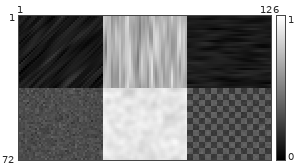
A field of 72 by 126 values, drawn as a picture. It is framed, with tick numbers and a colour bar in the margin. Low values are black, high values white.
It is made of 2 by 3 panels. Panel 1,1: very low, slanting up to the right, faint in contrast. Panel 1,2: high, streaked downward. Panel 1,3: very low, streaked across, faint in contrast. Panel 2,1: low, fine-grained, faint in contrast. Panel 2,2: very high, blotchy, faint in contrast. Panel 2,3: low, checkered.
